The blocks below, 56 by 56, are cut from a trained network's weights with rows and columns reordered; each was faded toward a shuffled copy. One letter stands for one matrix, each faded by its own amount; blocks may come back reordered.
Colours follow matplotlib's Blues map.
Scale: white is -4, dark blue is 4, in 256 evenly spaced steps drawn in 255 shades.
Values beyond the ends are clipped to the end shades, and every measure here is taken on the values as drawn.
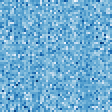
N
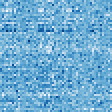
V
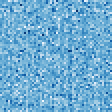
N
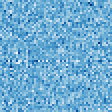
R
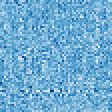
R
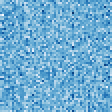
R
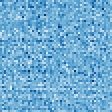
V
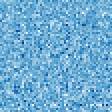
R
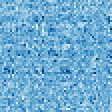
V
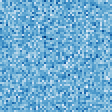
R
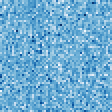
N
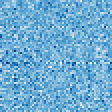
R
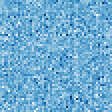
N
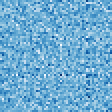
R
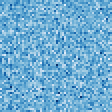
R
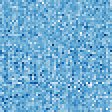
N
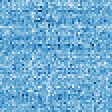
V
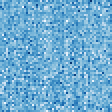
N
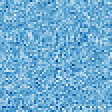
R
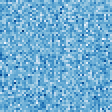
N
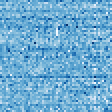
V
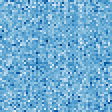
N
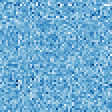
R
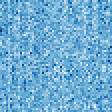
N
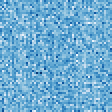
N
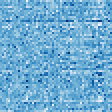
V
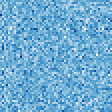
R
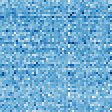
V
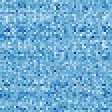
V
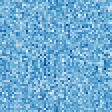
R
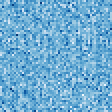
N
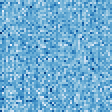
N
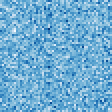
R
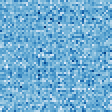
V
